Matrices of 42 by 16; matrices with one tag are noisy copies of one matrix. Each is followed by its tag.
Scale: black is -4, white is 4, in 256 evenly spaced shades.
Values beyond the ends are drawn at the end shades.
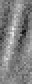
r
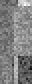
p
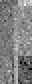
p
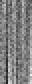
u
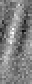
r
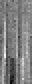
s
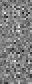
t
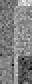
p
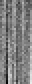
u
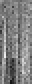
s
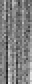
u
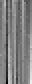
u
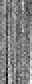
u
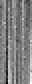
u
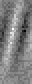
r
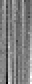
u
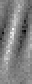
r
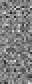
t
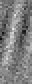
r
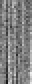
u
